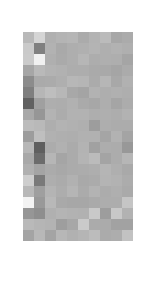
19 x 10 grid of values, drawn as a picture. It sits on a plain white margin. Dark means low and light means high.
Stripes: none. Seam: vertical, 20% of the way across, the right part calmer. Average level on the scale: 70%. Mirror symmetry: none. Ninth with the lowest average: middle left.
